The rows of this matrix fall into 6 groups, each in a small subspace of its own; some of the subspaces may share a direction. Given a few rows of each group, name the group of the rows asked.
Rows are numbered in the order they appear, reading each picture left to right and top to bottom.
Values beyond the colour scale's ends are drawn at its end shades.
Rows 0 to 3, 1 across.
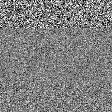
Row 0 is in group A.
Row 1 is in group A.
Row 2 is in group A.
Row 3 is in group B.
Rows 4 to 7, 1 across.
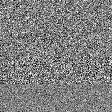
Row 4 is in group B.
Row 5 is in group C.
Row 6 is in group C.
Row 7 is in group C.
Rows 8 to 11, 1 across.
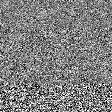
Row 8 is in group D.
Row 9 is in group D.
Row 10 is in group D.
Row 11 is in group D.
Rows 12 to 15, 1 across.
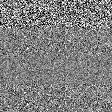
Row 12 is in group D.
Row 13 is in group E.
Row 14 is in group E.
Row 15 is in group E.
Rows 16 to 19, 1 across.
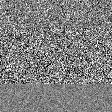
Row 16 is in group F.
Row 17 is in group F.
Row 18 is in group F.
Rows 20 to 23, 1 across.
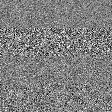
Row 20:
B
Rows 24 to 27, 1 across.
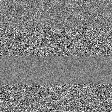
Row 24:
F
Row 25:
A
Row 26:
E
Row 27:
D
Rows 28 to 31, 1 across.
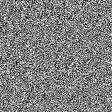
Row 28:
E
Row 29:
B
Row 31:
D
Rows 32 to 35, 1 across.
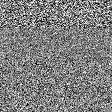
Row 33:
C
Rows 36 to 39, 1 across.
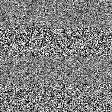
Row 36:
A
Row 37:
E
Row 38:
B
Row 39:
B
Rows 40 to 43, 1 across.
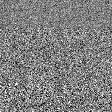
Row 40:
C
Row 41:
E
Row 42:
B
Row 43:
E
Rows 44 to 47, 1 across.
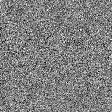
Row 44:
F
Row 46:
C
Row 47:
A
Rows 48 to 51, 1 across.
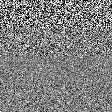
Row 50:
D
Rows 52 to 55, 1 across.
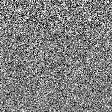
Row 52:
C
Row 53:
E
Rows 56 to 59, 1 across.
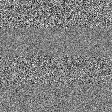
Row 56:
C
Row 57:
E
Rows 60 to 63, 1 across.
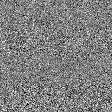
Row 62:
D
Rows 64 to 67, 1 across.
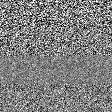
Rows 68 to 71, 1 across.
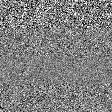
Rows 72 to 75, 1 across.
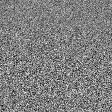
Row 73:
B
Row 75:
E
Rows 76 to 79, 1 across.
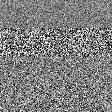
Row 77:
D
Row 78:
B
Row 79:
D
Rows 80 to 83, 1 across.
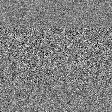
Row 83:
E
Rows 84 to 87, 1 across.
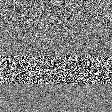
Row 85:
C
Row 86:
E
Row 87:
D
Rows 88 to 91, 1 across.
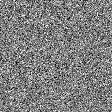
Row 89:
E
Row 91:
D
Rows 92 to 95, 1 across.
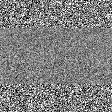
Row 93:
C
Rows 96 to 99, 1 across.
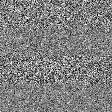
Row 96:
E
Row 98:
C
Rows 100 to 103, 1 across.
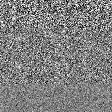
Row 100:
E
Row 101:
D
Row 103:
E
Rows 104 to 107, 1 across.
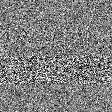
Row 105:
E
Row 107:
B
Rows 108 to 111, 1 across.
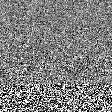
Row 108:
A
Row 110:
D
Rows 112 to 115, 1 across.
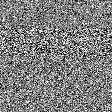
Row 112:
F
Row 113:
A
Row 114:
C
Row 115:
B
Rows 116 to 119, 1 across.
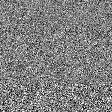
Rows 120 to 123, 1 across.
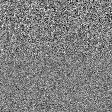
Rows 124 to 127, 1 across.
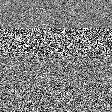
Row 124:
D
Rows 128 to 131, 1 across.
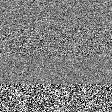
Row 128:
A
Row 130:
F
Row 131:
B
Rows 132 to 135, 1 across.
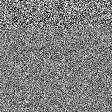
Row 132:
E
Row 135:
F
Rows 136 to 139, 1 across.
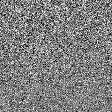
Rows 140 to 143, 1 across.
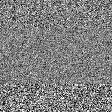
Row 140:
E
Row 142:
C
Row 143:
F
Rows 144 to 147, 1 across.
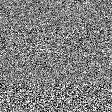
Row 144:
D
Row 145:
A
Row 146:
C
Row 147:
B
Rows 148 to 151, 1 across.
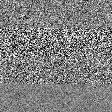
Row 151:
D
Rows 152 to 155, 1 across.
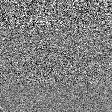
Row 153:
A
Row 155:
D
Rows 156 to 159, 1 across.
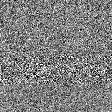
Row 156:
E
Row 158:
D
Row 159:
C
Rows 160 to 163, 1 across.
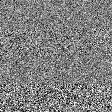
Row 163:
F
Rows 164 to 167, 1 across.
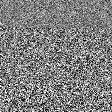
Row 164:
D
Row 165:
D
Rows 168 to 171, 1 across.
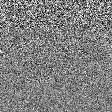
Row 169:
D
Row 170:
C
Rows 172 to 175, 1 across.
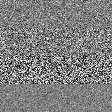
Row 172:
D
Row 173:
A
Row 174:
E
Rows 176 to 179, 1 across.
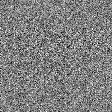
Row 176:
C
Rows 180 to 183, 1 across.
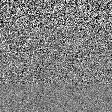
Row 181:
F
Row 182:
F
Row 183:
F
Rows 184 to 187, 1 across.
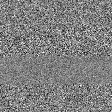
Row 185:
D
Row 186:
C
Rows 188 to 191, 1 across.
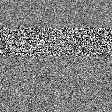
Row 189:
D
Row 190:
A
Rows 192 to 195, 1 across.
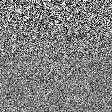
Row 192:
D
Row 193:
E
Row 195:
F
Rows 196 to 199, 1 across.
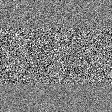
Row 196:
B
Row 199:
A
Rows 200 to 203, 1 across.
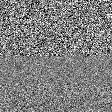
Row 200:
D
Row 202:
C
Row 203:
E
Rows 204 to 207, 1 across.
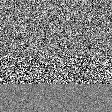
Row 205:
C
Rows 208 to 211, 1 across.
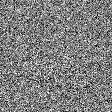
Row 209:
E
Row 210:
C
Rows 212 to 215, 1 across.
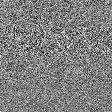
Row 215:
C
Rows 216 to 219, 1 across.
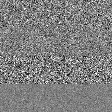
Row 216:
E
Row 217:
D
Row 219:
A
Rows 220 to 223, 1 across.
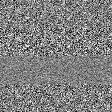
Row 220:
B
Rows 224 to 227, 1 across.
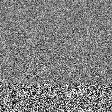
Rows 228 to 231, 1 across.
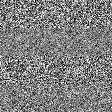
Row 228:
F
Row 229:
E
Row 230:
F
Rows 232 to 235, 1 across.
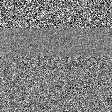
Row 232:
D
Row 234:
E
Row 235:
D
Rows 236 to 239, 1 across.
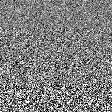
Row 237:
B
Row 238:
B
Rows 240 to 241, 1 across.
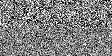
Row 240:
D
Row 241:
C
